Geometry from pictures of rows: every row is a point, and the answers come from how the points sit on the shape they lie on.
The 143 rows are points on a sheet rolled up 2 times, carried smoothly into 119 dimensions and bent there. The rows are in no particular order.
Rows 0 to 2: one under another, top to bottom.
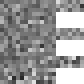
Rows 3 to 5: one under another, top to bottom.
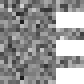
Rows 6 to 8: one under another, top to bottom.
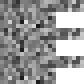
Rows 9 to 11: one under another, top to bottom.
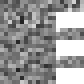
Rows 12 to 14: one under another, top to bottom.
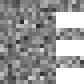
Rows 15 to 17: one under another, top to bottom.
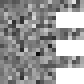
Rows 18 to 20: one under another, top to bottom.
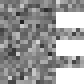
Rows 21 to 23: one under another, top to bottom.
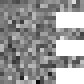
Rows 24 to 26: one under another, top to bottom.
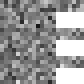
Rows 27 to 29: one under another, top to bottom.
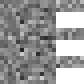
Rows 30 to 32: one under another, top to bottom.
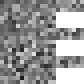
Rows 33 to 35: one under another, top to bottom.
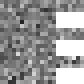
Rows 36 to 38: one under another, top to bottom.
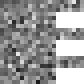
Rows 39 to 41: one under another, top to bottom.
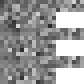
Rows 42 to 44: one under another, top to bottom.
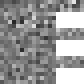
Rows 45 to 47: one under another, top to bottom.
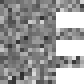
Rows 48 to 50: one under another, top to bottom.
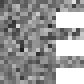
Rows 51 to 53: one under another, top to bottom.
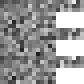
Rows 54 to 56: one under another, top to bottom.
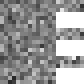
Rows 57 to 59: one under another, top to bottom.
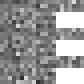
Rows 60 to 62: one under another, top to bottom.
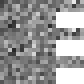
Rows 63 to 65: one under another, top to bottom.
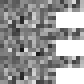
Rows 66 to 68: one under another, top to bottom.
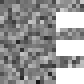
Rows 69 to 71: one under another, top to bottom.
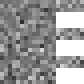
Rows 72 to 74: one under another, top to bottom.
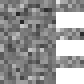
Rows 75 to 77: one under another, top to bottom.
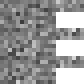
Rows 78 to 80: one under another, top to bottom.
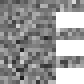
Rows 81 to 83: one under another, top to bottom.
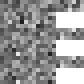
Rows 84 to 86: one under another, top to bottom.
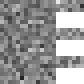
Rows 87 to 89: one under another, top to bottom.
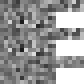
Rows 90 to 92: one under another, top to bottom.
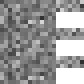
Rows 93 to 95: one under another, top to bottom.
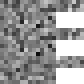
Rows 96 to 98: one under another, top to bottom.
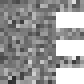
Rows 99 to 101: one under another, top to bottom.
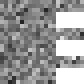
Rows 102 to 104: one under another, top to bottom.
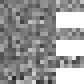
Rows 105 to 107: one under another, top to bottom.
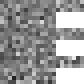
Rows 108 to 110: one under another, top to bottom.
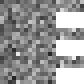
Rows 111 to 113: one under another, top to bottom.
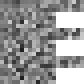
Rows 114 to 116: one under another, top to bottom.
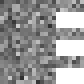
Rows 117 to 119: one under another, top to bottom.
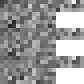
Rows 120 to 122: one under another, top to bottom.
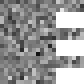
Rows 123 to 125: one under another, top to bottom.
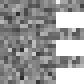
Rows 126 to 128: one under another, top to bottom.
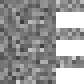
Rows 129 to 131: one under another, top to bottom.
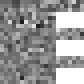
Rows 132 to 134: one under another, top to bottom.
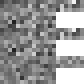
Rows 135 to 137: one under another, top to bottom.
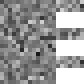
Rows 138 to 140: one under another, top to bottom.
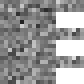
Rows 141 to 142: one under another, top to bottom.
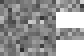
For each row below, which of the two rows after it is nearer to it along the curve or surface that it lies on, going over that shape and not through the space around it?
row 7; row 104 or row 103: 104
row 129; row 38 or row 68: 68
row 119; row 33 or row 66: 33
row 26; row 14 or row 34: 14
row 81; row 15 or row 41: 15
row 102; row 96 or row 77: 77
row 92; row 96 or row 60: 60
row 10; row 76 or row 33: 33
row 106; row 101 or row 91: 91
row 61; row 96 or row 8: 8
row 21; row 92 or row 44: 44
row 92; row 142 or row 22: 22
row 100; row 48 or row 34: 48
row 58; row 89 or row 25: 89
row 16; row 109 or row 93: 93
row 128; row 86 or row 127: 127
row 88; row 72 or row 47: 47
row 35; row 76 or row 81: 81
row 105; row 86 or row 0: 0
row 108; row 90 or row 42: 90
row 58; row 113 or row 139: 139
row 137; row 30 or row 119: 30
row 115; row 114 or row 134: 134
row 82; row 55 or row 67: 55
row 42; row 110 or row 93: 110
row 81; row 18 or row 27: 18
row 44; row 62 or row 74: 74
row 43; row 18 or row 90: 18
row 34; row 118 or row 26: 118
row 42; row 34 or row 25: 25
